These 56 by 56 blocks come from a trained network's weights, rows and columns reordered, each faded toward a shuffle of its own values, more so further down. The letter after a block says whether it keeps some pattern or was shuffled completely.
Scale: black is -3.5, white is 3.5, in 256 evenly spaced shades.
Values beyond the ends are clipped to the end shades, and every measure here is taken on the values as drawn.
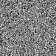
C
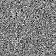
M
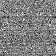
M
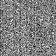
M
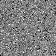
C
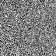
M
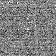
M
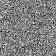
C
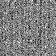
M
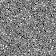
C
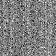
M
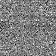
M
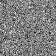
M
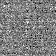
M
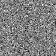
M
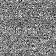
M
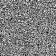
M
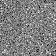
C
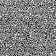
M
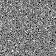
C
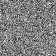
C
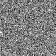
C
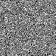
M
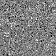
M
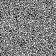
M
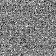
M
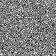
C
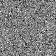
C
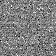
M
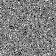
C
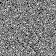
C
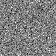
C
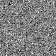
C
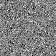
C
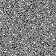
C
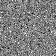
C
